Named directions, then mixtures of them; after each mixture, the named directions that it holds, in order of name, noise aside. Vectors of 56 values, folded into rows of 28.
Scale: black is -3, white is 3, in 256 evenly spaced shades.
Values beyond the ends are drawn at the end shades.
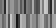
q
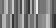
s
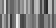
q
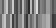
s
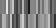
q, s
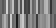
q, s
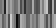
q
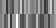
q, s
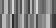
s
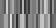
q, s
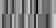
s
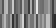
s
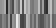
q, s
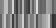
s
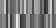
q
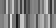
q, s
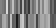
q, s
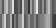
s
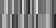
s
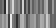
q, s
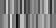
q, s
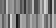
q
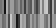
q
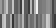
s
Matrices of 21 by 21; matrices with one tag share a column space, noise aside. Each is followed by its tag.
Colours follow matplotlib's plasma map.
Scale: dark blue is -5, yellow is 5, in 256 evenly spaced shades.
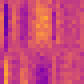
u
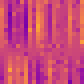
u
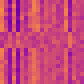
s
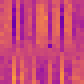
u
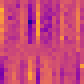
u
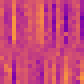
u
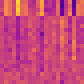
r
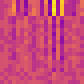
r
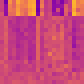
r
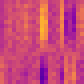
u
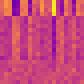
r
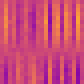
u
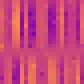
u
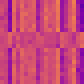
s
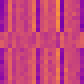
s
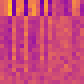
r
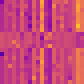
s
